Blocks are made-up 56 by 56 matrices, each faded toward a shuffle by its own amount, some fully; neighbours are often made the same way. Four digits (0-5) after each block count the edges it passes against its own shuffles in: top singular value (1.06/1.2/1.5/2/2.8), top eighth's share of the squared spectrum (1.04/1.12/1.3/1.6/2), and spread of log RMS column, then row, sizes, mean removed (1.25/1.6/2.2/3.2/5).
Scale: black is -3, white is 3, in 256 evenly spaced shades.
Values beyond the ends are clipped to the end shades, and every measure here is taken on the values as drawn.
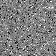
0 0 0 0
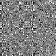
4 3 2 2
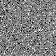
2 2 0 0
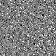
3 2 1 0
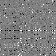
4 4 1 2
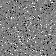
1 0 0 0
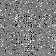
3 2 1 1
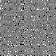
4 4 2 2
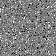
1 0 0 0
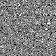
3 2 0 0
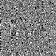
3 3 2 1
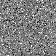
1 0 0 0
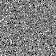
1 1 0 0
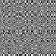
5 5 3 4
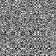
4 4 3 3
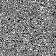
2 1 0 1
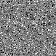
1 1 0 0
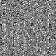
3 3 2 1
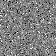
0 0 0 0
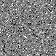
2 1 0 0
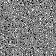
2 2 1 0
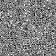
3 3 1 1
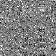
3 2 1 1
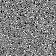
0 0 0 0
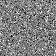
1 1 0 0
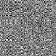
4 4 2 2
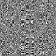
4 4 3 2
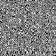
3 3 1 1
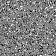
1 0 0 0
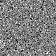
0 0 0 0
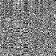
4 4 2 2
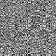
4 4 2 2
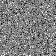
1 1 0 0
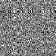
4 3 2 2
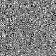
3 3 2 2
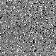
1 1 1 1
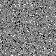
0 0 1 0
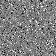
0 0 0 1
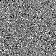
0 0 0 0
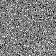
1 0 0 0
